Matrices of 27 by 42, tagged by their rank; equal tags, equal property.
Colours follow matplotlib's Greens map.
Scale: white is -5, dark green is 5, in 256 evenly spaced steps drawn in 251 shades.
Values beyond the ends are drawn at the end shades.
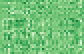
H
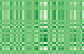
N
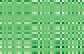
N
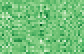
H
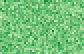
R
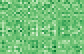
H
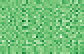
H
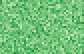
R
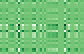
N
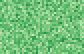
R
